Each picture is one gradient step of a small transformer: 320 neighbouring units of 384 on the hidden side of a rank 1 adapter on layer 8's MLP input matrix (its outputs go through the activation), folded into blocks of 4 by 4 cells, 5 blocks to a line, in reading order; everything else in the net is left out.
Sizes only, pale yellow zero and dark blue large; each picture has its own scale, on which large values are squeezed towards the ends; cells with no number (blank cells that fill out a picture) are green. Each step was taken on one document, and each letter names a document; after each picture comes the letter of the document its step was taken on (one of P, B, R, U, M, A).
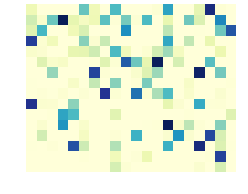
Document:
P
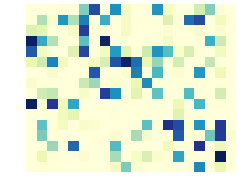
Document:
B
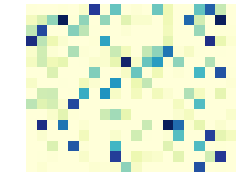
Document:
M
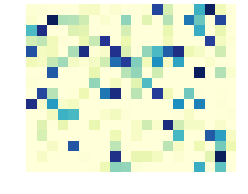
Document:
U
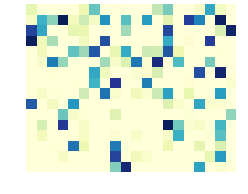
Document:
P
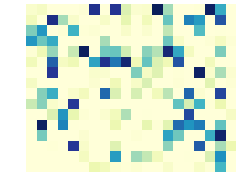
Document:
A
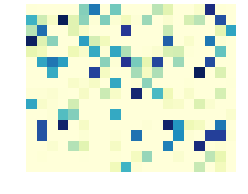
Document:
P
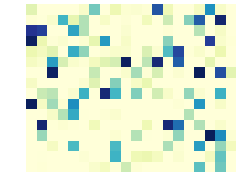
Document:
U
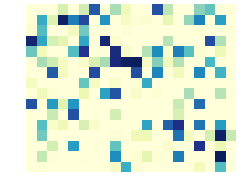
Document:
B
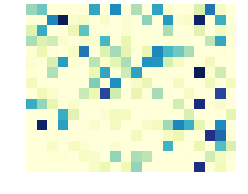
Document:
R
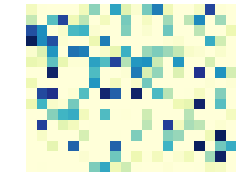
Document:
A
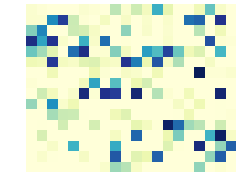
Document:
U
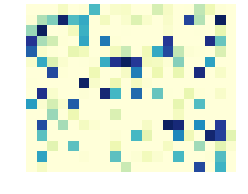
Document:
B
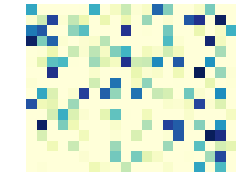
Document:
A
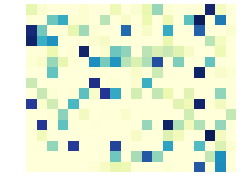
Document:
A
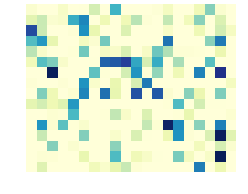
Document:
M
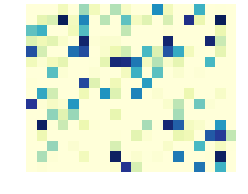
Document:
B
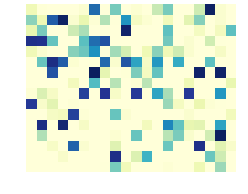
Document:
P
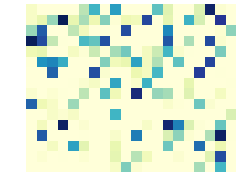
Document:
P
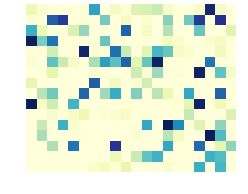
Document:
A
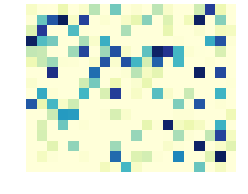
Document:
M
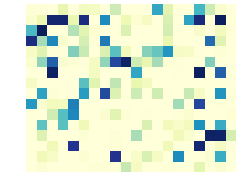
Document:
M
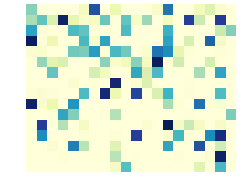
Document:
P
